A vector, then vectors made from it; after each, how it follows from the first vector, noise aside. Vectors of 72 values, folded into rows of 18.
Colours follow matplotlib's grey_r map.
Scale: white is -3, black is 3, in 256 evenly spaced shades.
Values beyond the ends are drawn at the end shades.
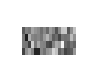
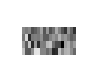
negated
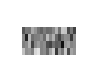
sign-scrambled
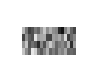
reversed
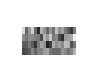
wrapped around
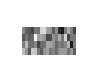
reversed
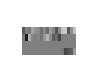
partly zeroed
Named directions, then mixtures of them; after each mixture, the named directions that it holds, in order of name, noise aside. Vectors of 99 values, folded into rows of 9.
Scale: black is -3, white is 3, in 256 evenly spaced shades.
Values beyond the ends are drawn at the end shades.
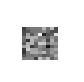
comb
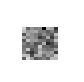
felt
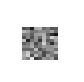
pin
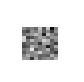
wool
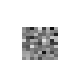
comb, pin, wool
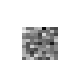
comb, felt, pin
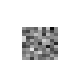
wool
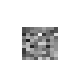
comb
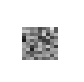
felt, wool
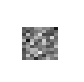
comb, pin, wool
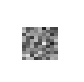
felt, pin, wool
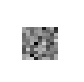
comb, felt, pin
